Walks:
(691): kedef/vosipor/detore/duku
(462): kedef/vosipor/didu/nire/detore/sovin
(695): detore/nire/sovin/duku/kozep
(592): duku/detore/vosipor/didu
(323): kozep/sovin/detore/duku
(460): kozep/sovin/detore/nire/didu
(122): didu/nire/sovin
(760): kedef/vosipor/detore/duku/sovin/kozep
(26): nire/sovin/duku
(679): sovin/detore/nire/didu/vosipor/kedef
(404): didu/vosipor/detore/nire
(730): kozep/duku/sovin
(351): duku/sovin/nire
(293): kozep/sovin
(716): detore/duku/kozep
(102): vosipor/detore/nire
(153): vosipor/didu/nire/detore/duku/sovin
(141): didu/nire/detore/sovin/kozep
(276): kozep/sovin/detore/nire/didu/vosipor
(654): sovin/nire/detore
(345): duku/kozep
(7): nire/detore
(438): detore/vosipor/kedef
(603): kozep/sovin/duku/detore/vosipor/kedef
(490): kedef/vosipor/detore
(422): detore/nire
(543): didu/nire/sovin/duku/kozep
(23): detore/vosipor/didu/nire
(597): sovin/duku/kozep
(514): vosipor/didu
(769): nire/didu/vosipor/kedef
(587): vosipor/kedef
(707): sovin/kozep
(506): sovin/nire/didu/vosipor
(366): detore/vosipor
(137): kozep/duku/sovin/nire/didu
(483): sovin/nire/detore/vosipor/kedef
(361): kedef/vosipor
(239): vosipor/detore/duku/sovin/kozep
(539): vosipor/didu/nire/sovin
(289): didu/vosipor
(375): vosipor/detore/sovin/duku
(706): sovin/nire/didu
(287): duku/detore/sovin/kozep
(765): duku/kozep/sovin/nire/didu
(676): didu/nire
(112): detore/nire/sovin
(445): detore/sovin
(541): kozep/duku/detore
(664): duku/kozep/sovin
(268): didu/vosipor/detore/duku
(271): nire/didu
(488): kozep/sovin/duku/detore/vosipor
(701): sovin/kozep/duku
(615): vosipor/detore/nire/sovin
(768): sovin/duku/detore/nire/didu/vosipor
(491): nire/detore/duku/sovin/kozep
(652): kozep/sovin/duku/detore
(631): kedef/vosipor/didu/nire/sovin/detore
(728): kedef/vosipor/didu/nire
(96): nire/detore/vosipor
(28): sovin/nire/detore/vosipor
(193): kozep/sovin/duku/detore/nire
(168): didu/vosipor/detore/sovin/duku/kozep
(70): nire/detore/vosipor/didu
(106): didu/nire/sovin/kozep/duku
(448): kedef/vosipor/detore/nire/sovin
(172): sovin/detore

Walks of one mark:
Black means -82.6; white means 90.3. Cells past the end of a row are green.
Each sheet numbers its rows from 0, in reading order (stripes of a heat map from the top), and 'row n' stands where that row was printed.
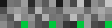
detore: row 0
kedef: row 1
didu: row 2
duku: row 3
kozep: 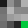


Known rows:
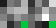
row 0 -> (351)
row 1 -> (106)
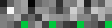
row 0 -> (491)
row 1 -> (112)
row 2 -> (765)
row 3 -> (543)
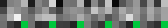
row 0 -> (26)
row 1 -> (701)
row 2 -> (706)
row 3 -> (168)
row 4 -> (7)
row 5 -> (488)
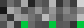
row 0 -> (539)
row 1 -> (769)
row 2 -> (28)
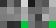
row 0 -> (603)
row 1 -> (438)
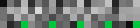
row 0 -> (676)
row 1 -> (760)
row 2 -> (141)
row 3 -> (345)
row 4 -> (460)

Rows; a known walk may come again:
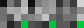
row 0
(676)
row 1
(271)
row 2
(28)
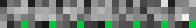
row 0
(351)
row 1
(652)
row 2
(543)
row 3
(137)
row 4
(361)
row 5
(587)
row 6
(26)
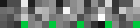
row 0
(483)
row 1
(695)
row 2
(491)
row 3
(106)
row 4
(102)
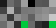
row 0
(448)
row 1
(172)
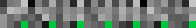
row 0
(287)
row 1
(122)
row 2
(276)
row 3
(366)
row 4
(488)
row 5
(293)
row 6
(768)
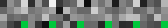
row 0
(592)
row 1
(268)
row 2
(615)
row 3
(730)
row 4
(701)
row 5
(769)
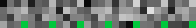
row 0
(23)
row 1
(438)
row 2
(153)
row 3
(422)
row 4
(323)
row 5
(239)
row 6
(514)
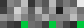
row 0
(765)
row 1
(96)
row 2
(375)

